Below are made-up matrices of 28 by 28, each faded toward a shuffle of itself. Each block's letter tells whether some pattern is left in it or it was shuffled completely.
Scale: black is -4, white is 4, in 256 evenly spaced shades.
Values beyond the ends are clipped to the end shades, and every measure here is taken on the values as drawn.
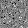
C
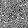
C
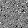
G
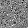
G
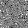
C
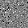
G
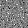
C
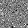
C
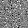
G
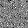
C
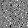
G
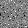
C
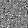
C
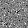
C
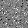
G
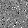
C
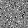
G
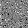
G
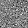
C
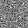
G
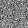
C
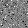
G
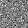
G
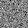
C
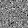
G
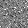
C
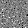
G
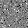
C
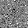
G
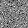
C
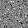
C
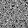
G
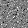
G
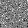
G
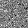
G
